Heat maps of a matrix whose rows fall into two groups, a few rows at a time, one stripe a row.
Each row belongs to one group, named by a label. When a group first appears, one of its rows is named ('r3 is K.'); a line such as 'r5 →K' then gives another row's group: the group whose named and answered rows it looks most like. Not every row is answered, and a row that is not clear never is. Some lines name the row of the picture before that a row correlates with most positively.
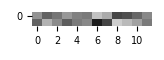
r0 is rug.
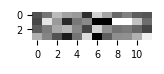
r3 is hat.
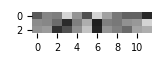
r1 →hat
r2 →hat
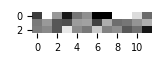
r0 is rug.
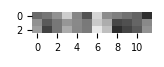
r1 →rug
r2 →rug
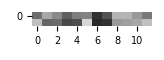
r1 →hat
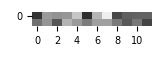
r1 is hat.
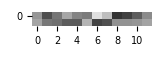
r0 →rug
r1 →hat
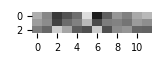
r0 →hat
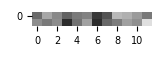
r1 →hat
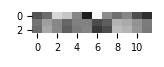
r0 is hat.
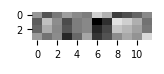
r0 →rug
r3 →hat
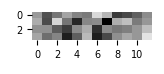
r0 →rug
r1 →hat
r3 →hat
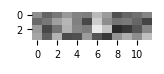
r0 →rug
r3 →hat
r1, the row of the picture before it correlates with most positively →0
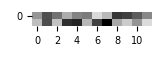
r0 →rug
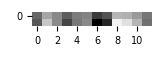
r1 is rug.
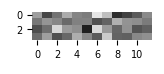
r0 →rug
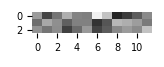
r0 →rug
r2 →hat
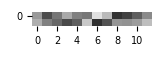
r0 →rug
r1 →hat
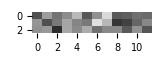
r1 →rug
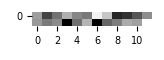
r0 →rug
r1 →hat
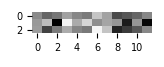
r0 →rug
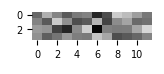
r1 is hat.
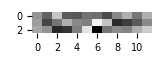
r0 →hat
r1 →rug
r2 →hat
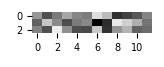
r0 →rug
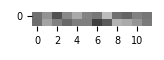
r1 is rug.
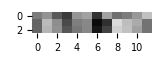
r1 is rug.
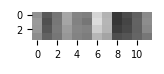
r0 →rug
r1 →rug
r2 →rug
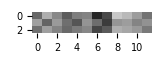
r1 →hat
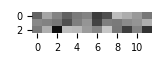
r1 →hat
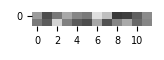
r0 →rug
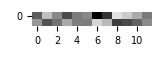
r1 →rug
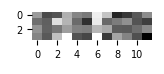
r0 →rug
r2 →rug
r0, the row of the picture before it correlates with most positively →1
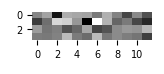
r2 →hat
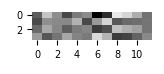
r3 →rug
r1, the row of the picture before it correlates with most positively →1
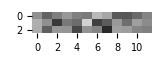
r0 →rug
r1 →hat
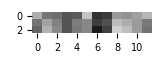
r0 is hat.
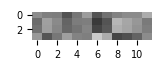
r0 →hat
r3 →rug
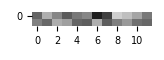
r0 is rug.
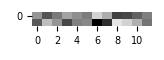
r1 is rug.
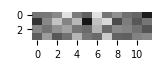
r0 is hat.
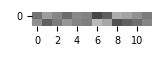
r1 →rug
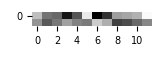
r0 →hat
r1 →rug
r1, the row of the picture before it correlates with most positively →1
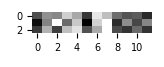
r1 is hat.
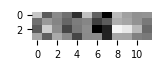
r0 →hat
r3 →hat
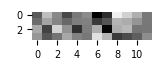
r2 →hat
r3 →rug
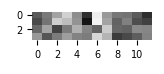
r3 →rug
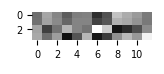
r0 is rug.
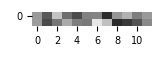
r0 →hat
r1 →rug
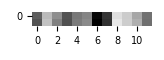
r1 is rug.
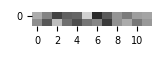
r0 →hat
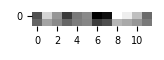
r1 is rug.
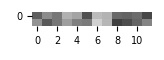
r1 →rug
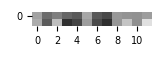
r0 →hat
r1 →hat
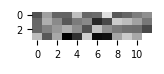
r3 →hat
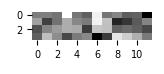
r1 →rug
